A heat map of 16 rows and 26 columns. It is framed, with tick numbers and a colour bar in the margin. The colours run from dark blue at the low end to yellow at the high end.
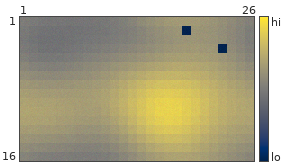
The top right is the roughest part. Two lone cells stand out, each far lower than its neighbours. The top left is the smoothest part. A few values lie far out on both sides of the bulk.
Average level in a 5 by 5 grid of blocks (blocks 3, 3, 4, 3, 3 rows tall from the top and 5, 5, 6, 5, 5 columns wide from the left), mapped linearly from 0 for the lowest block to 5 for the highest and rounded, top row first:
0 0 1 2 1 | 0 1 2 3 1 | 2 2 4 5 3 | 3 2 4 5 3 | 1 1 2 3 2
